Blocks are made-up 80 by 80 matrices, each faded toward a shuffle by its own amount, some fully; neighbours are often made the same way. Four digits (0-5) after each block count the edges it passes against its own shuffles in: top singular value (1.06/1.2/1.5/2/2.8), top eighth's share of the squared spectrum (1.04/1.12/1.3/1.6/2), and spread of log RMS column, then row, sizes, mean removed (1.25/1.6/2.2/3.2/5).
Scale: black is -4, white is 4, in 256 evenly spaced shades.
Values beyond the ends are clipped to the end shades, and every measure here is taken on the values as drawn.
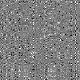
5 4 3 2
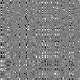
5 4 3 2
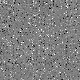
3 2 1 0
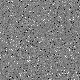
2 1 0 0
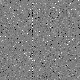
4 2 1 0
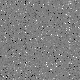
2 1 0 0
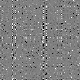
5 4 3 2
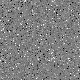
2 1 0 0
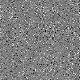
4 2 1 1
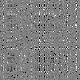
5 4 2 2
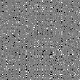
4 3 2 2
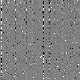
5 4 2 1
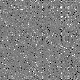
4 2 1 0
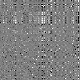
5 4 3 2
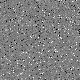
2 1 0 0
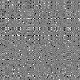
5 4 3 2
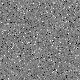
0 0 0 0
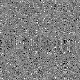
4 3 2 1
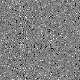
4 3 2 1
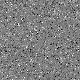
0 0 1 0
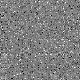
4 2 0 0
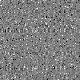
4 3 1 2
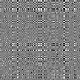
5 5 4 4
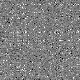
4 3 1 1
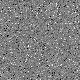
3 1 0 0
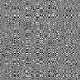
5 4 3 3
